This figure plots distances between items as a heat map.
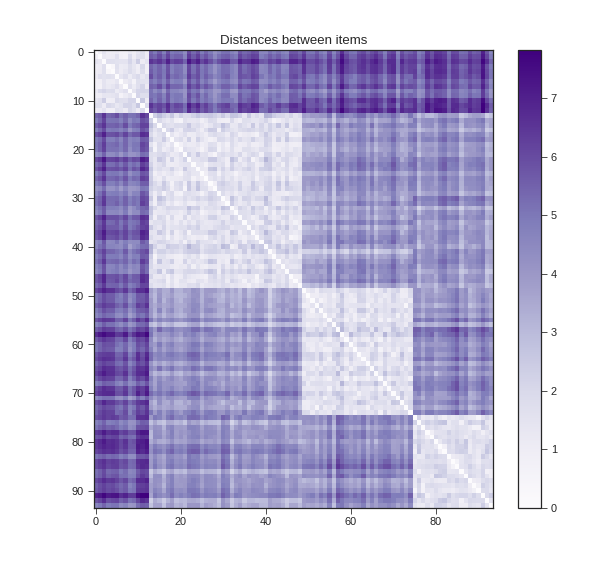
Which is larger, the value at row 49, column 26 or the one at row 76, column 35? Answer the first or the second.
the first
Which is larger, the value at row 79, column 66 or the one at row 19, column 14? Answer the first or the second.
the first
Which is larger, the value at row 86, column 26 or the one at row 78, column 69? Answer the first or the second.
the second
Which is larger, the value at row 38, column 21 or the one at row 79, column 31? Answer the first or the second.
the second
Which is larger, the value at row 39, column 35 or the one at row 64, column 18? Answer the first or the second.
the second
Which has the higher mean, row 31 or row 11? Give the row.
11
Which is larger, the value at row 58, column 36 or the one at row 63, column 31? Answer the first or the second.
the second
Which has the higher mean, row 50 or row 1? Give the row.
1
